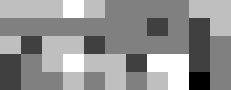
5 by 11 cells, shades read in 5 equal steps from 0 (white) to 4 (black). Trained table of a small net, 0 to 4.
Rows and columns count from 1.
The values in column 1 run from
1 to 3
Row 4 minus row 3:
2 -1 0 -1 -2 -1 1 -2 -2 0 0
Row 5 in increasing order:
0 1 1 1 2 2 2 2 2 3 4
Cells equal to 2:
24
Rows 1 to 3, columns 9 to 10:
2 1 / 2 3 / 2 3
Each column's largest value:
3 3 2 2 3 2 3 3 2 4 2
